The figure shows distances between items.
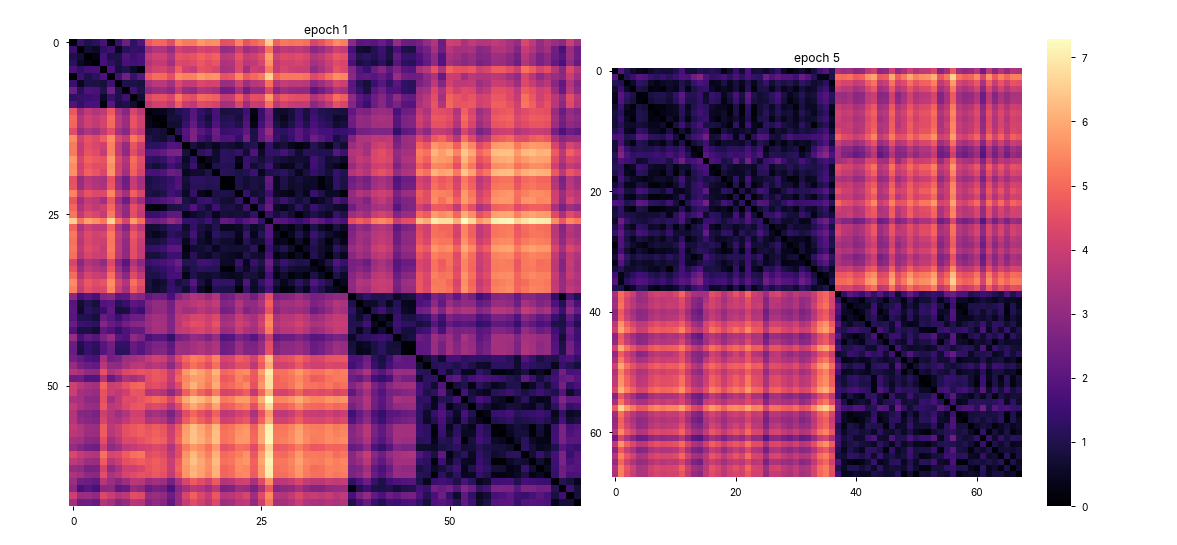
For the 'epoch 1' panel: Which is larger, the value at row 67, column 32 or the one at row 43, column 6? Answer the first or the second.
the first
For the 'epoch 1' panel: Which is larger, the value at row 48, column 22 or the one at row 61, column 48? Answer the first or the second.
the first
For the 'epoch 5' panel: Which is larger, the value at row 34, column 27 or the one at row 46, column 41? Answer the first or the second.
the first
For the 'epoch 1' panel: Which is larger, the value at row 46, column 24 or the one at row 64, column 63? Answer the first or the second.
the first
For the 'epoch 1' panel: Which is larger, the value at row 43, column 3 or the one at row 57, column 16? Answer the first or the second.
the second
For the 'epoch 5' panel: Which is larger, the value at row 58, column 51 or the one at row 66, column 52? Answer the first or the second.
the first
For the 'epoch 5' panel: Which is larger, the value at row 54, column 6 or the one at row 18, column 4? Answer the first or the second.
the first
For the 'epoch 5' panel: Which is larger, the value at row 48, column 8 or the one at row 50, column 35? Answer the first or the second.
the second
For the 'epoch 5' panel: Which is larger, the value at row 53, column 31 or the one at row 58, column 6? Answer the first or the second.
the first
